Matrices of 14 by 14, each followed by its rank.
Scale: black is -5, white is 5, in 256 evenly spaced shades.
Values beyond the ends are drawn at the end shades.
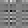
one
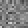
three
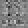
three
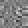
three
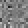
three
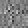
three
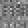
three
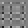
one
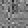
three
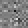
three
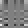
one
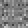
three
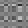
one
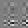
one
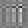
one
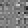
three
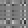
one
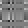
one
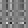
one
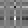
one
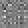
three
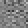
three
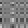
one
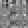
three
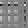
one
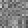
three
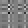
one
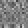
three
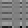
one
